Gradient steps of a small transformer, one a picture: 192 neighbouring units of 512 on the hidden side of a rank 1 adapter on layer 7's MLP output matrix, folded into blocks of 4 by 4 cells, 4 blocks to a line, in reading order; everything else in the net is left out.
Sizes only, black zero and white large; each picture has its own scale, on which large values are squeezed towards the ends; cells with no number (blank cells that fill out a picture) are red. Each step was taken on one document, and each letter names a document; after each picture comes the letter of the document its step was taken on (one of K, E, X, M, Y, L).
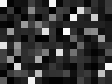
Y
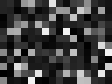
Y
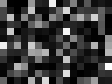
Y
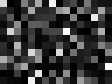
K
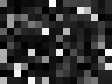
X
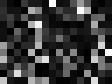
X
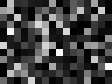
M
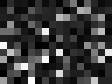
X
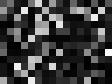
M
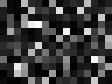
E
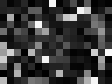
X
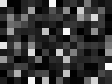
Y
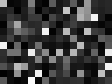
Y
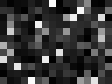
X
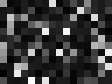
E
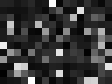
X
